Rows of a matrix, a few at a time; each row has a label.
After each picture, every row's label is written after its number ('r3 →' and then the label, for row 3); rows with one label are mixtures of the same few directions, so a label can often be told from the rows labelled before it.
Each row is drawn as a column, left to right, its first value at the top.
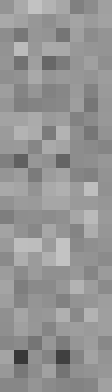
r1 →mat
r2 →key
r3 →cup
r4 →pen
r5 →key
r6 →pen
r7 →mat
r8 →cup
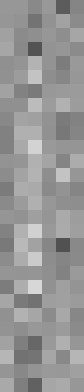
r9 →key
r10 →key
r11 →key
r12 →key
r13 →cup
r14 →key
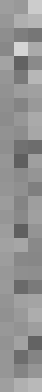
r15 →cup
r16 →key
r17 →cup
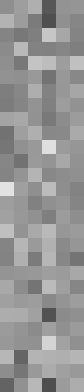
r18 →mat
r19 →key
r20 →pen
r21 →cup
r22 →key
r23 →pen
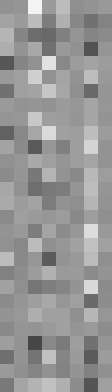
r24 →pen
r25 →cup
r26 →cup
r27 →pen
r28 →cup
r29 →cup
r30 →key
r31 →pen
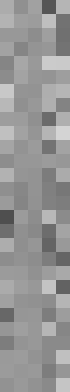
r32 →mat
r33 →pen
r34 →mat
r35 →pen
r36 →pen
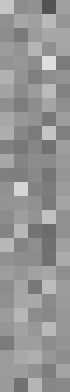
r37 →cup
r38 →mat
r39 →key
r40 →pen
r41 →pen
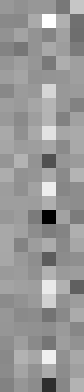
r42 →key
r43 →key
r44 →mat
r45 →mat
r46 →pen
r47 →pen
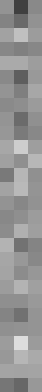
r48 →cup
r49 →cup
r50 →key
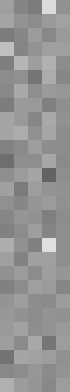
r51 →key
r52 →pen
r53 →cup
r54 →cup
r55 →key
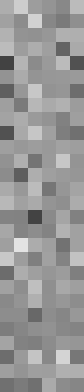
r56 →pen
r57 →cup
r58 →mat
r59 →mat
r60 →key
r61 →pen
